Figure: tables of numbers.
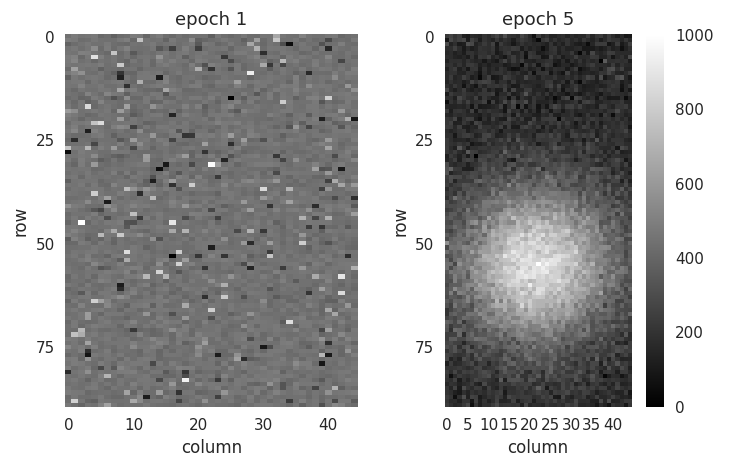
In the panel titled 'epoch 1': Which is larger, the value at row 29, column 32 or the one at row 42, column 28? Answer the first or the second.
the second
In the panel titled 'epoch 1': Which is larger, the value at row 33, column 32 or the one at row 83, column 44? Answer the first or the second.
the second
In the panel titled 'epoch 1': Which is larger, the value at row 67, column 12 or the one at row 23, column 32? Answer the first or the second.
the first
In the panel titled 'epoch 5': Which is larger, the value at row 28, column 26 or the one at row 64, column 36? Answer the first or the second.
the second
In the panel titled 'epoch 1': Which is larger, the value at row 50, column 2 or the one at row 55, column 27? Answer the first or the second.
the first
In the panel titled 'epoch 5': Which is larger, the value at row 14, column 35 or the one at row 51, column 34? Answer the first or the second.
the second
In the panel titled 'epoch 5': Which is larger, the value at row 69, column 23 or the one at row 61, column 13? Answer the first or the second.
the second
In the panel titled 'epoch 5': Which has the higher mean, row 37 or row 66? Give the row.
66
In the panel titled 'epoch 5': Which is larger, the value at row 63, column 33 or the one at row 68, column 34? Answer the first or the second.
the first
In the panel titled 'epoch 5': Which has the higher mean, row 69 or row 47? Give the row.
47
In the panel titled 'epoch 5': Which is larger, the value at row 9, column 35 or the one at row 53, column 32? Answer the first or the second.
the second
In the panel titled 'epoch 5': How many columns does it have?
45
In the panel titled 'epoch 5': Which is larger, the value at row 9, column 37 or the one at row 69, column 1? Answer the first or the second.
the second
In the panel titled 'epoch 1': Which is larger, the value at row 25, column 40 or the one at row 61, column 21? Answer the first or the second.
the first
